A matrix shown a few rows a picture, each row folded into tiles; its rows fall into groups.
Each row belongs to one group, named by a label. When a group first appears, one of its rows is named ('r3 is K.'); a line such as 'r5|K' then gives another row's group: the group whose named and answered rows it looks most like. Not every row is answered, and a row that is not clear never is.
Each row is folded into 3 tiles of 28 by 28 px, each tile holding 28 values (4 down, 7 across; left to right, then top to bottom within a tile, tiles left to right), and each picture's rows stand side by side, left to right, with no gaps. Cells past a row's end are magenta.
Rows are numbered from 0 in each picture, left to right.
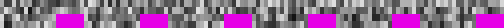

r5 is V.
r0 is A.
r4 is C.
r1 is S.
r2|V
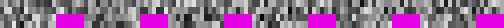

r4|V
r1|S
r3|C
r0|A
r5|S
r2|C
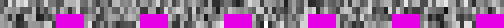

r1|S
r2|A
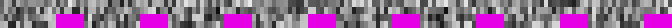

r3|A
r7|S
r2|C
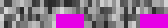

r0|A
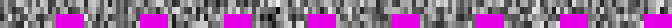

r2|A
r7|S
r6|V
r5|C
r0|V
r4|C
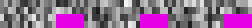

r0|A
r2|V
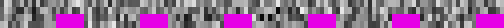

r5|V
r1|S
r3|C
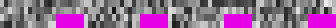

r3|S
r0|A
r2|A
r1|A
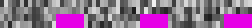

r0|S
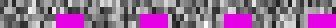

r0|V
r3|A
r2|A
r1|V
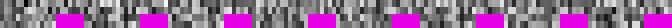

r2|A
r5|V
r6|A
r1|V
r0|V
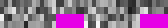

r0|C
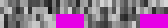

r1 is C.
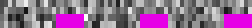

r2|S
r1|S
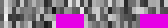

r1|C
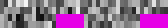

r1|C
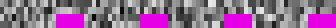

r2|V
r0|A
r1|C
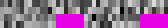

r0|A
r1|C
